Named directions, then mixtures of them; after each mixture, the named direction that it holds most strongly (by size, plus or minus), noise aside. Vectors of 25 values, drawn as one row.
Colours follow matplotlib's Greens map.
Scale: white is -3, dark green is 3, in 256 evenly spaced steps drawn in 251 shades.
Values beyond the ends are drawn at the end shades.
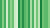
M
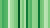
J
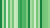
M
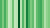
J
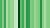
M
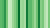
J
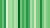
M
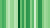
J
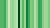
J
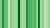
J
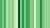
M
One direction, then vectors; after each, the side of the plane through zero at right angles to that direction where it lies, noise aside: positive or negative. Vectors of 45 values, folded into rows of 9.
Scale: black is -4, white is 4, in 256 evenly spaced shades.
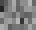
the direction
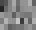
positive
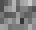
positive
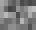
negative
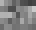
negative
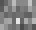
positive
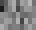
positive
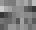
negative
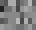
positive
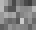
negative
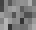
positive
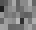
positive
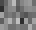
positive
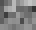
positive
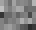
negative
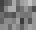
positive
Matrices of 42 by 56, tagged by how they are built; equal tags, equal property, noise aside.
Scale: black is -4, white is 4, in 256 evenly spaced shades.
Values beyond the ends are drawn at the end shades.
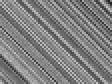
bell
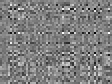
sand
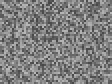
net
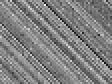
bell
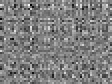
sand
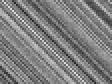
bell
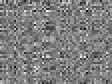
sand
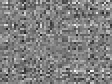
sand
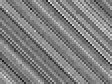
bell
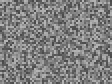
net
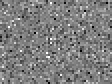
net
